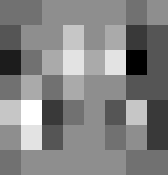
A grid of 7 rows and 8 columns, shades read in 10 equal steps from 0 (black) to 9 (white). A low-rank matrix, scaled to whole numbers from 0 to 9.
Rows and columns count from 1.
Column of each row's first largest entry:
3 4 4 2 2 2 2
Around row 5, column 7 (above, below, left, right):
3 5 3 2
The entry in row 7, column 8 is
4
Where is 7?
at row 2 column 4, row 5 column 1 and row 5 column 7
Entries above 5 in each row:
0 2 4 2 3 1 0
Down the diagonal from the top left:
4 5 6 6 5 4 4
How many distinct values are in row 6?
5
